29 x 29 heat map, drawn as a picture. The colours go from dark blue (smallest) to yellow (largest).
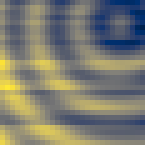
Lone odd cells: none. Rings: centred on the top right. Slope: up to the bottom left. Histogram: bell-shaped. Ninth with the lowest average: top right. Mirror symmetry: none. Average level on the scale: 50%.
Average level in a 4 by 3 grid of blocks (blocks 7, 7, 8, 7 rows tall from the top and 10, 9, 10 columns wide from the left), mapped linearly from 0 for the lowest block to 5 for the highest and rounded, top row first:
3 2 0 / 4 3 2 / 5 4 3 / 5 4 2
